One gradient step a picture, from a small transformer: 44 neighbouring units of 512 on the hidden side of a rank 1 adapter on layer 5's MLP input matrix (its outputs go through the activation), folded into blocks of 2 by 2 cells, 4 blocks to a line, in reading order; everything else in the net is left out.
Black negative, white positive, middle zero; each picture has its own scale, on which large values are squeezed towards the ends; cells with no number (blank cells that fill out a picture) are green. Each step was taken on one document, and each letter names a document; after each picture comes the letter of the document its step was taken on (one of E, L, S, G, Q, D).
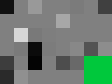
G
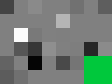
G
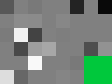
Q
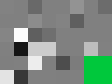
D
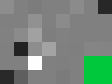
Q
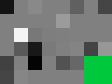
G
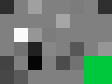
G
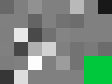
D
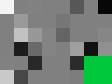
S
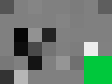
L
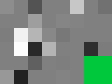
Q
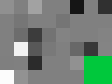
S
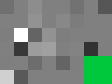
D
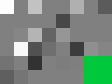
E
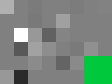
L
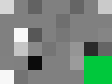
S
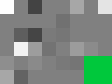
E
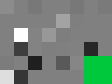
L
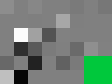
L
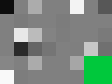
S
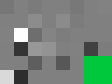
D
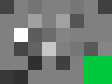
D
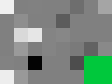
S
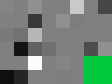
Q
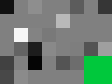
G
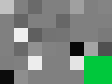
S
